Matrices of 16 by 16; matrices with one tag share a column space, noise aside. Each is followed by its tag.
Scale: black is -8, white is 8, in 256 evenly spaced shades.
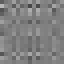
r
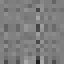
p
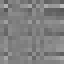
r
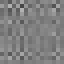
r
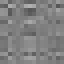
r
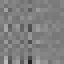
p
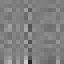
p
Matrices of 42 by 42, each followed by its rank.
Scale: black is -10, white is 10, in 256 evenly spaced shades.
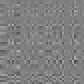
three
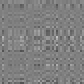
two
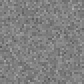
full rank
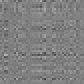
three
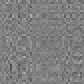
five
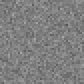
full rank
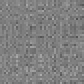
five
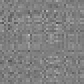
five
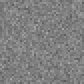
full rank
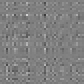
three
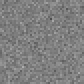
full rank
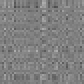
three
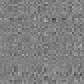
five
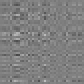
two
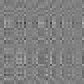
two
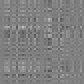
two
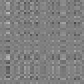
two
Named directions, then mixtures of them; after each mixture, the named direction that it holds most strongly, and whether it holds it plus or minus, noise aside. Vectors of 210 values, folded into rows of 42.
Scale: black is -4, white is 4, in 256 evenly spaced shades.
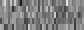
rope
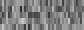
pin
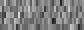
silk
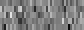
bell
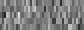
silk, plus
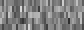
pin, minus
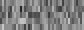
pin, plus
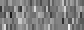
bell, minus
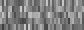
pin, minus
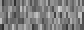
pin, minus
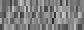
rope, minus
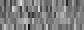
rope, minus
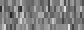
bell, minus
